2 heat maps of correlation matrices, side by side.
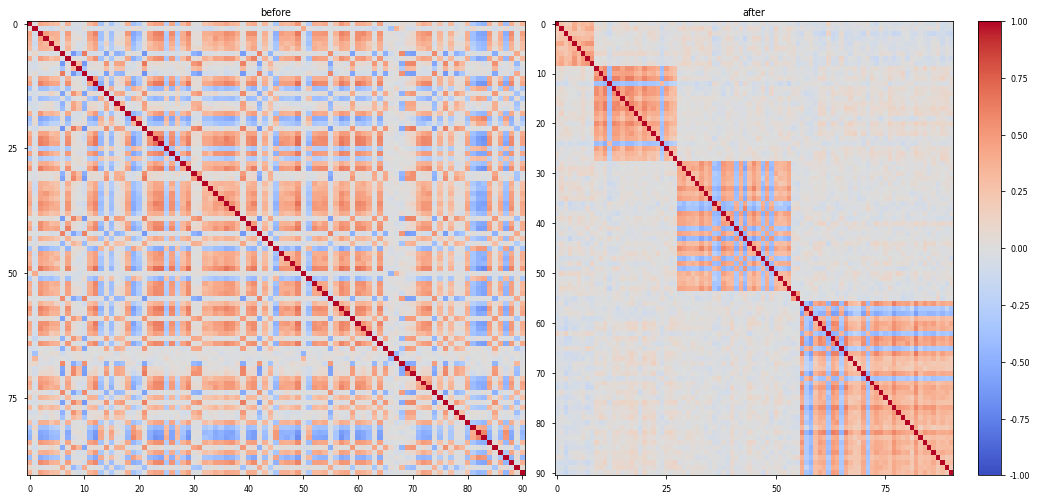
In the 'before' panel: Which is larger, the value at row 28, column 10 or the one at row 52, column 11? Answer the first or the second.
the second
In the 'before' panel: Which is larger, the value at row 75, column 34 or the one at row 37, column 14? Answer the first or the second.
the first
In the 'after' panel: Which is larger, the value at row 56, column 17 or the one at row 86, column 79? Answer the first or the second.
the second
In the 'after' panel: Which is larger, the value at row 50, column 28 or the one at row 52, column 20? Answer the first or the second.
the first
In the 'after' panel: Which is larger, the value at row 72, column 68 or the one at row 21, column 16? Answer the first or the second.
the second
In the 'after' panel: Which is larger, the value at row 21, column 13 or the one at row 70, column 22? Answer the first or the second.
the first
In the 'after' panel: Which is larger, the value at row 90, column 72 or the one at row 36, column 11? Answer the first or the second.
the first
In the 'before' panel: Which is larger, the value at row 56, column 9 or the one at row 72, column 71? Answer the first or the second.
the second
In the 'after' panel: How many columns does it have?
91
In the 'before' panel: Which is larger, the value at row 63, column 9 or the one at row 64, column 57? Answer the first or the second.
the second
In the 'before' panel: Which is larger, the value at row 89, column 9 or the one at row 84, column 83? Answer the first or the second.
the first
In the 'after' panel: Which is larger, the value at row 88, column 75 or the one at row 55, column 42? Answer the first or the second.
the first
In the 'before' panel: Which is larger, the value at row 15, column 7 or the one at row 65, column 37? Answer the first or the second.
the second
